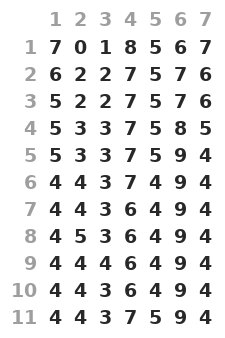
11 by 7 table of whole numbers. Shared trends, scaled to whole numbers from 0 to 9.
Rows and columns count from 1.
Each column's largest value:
7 5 4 8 5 9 7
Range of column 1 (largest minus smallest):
3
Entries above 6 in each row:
3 2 2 2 2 2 1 1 1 1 2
